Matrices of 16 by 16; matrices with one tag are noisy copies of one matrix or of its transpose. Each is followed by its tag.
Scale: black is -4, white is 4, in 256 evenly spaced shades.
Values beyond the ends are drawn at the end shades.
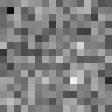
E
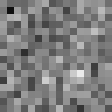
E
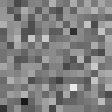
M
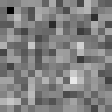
E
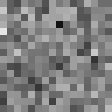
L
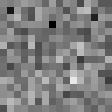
E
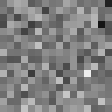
M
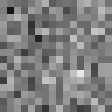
E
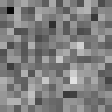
E
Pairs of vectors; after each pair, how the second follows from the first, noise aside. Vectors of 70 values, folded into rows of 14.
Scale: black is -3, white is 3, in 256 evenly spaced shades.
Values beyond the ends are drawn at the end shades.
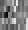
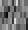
sign-scrambled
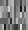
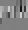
partly zeroed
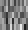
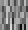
sign-scrambled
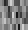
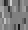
partly zeroed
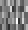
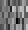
sign-scrambled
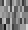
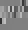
partly zeroed
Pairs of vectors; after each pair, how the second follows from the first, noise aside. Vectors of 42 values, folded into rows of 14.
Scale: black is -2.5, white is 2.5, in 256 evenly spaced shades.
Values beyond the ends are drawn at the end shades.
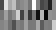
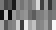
wrapped around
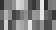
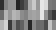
sign-scrambled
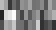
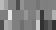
partly zeroed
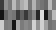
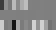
partly zeroed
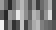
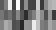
wrapped around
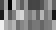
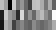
sign-scrambled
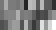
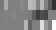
partly zeroed
